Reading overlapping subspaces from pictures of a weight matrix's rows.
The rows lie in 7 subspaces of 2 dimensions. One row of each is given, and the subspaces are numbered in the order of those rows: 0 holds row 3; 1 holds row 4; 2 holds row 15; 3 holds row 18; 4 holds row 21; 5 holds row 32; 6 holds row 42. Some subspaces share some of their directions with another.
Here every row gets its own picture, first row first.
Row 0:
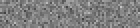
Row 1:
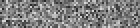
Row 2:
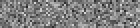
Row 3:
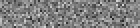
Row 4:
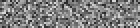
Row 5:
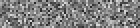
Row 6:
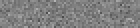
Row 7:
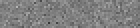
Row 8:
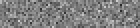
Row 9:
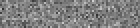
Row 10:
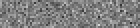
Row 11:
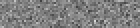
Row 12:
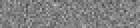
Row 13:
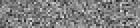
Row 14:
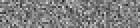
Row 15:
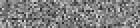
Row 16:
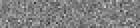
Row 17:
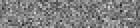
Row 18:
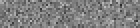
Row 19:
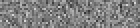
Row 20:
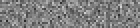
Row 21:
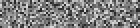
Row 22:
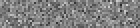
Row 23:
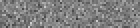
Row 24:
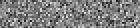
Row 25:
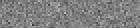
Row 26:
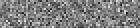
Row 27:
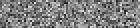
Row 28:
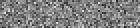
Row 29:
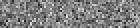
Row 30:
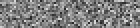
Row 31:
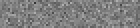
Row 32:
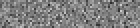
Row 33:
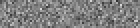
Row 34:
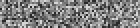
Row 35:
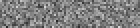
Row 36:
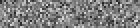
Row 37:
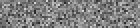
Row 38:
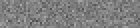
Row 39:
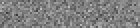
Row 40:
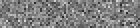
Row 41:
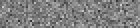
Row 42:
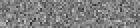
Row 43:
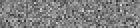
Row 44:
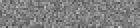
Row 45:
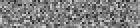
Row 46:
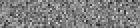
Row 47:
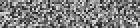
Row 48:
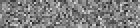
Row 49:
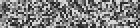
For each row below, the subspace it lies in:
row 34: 2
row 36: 3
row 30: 4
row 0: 1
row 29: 6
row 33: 3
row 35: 6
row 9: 2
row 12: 4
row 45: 0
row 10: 4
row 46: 5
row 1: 2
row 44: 6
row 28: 1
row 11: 4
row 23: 6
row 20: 1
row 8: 3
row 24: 3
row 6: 0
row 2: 4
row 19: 1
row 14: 1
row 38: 6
